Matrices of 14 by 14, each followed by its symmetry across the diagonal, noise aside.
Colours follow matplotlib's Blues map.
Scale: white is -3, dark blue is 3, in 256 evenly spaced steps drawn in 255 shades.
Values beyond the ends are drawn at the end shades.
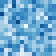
neither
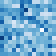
neither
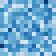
symmetric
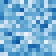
neither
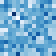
symmetric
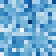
antisymmetric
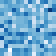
antisymmetric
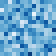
symmetric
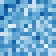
symmetric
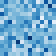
neither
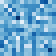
symmetric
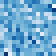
antisymmetric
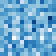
neither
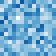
symmetric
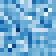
antisymmetric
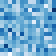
antisymmetric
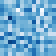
antisymmetric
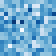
neither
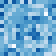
symmetric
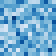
neither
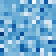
antisymmetric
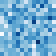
neither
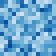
symmetric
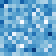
symmetric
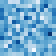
antisymmetric
